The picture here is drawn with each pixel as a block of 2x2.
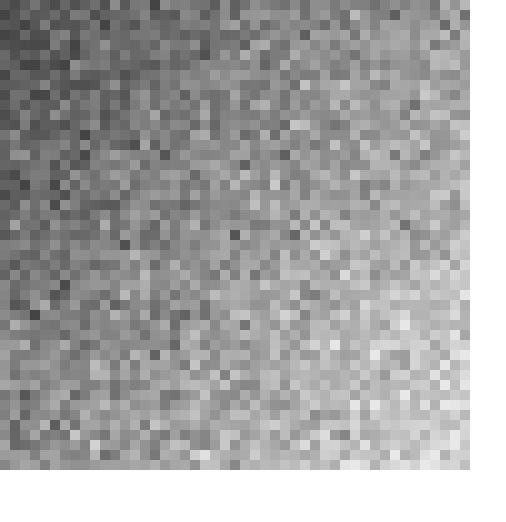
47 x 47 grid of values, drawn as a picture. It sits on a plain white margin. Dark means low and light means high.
No regular stripes run through it. On average the colour sits 60% of the way up the scale. The field climbs toward the bottom right. No single row or column stands out from its neighbours. The top left is the ninth with the lowest average. The ninth with the highest average is the bottom right. The halves do not mirror each other.
